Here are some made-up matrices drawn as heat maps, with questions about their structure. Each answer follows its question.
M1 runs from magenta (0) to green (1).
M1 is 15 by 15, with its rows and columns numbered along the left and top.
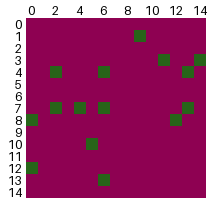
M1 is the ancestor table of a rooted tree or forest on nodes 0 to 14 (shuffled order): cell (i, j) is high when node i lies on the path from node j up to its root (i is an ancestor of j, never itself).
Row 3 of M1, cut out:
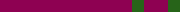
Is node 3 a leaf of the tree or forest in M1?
no
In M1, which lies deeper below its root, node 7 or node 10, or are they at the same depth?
the same depth
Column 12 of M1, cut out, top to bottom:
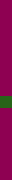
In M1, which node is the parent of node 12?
8
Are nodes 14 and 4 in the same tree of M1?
no
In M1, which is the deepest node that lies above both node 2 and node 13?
4
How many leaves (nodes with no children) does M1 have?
7
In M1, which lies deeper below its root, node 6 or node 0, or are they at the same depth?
node 6
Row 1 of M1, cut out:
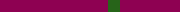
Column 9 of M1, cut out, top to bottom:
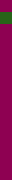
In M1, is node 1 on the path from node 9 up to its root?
yes
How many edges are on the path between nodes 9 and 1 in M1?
1
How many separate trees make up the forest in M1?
5
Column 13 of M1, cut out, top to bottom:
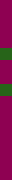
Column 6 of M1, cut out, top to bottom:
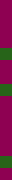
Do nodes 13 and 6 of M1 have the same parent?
no
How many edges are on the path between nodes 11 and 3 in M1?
1
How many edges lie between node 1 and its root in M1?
0
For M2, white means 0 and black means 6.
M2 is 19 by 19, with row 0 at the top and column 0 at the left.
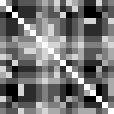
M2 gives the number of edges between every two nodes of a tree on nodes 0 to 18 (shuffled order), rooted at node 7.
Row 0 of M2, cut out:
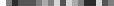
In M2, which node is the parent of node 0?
9
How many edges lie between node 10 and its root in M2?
2
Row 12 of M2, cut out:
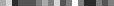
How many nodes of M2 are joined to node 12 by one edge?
2
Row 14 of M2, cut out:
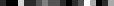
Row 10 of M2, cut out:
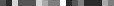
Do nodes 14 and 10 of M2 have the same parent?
no
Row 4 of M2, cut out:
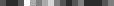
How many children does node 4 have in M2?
0
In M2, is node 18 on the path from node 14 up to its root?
yes
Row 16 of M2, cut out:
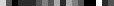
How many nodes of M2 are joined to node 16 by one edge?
1
